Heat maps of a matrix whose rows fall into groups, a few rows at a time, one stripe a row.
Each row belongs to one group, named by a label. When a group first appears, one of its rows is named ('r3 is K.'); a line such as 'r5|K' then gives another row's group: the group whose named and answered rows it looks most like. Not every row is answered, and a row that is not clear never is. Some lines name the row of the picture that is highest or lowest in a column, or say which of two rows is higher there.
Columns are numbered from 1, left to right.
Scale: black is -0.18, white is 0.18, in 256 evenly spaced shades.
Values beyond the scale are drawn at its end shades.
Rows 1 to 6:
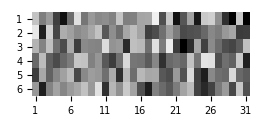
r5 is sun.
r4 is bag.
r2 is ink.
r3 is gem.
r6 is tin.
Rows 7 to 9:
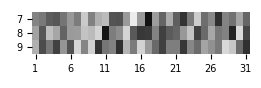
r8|tin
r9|ink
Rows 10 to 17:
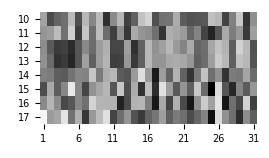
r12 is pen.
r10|ink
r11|ink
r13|pen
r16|bag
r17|tin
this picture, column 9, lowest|14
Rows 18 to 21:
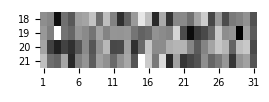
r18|bag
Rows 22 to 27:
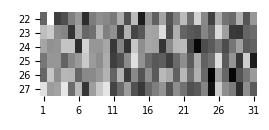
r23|gem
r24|ink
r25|bag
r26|sun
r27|tin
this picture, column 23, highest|22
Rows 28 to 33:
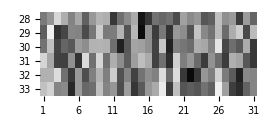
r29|sun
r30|bag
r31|ink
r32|gem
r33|gem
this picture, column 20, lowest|28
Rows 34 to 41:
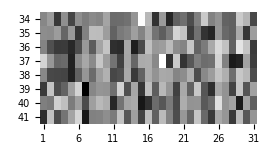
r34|bag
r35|ink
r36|pen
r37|gem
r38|pen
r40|tin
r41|sun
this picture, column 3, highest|40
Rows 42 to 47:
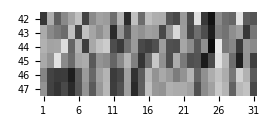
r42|sun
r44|tin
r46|pen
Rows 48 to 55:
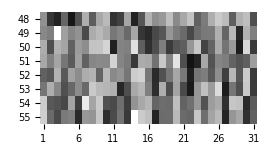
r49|tin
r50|tin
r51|gem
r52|bag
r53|bag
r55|ink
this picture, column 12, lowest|53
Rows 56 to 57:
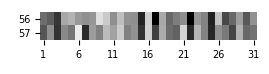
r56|sun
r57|sun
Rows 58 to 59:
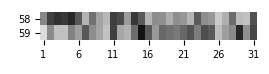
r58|pen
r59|tin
